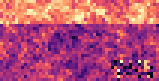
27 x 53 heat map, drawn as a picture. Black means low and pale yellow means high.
Roughest part: bottom right. Stripes: none. Seam: horizontal, 30% of the way down, the top part higher. Odd patch: rougher, in the bottom right.
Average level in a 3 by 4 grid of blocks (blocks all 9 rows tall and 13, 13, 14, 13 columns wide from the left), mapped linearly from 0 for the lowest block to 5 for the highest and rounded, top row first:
5 5 4 5
1 0 0 1
1 1 0 0
